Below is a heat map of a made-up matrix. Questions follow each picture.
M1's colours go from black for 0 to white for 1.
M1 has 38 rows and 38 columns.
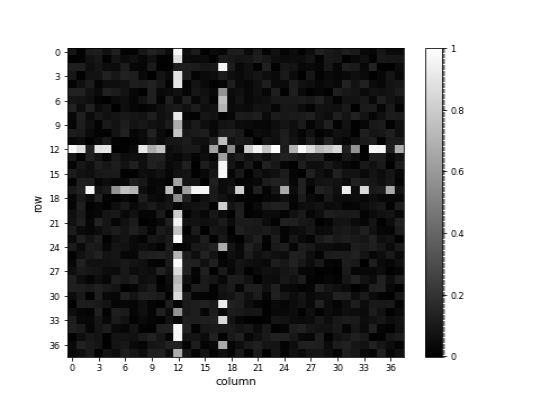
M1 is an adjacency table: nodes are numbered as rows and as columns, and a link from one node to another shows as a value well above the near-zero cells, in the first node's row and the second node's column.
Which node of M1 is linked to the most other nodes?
node 12
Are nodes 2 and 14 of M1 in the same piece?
yes
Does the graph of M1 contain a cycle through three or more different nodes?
no
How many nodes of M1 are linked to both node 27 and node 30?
1
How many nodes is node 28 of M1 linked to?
1
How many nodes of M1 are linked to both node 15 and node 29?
0
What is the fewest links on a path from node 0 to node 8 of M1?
2
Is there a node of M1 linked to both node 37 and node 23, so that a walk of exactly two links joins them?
yes
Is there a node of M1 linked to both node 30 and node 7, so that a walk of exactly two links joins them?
no
